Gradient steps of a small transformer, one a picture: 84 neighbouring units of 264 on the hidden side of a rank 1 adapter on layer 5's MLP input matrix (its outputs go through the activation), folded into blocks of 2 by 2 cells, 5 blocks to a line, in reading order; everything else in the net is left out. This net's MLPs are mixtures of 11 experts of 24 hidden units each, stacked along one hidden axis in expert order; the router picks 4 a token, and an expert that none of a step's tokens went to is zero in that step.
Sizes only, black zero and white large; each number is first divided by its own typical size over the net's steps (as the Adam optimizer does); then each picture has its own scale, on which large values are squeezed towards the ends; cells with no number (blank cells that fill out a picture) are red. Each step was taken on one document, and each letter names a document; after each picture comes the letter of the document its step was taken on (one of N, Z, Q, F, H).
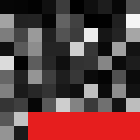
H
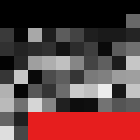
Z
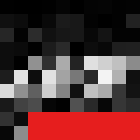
Z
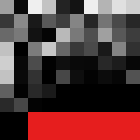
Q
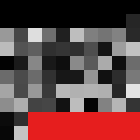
Z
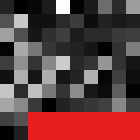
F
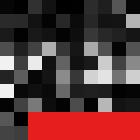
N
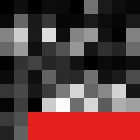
H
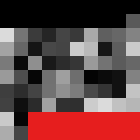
Z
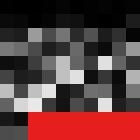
Z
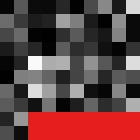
F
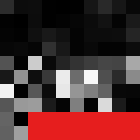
N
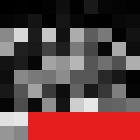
H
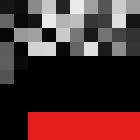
Q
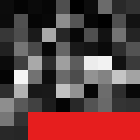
F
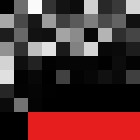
Q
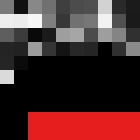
Q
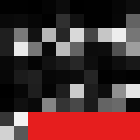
H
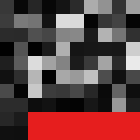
F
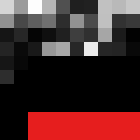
Q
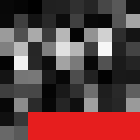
H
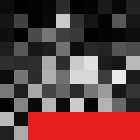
Z
